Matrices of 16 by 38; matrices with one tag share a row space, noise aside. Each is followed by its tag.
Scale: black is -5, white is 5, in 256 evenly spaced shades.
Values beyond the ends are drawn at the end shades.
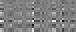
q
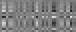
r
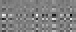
r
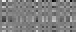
r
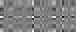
q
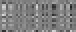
r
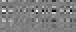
r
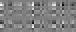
q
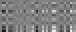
r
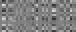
r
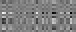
r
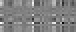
q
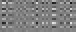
r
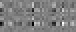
q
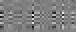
q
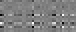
q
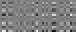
r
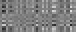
r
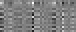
q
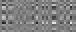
r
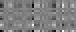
q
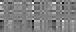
q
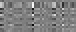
q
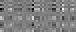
q
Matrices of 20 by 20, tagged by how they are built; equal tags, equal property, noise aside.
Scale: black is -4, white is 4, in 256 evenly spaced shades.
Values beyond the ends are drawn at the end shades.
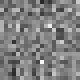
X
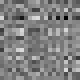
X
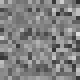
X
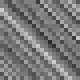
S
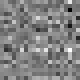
X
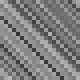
S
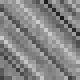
S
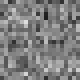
X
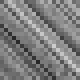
S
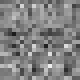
X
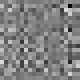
X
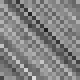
S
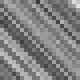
S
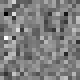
X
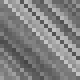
S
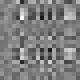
X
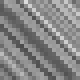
S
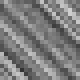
S
